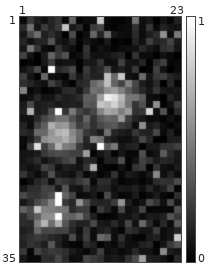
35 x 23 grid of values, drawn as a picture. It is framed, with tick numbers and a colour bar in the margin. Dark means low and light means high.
The values are skewed, with a long tail toward high values. The halves do not mirror each other. Overall the values sit about 20% of the way up the scale. There are three bumps. No single row or column stands out from its neighbours.
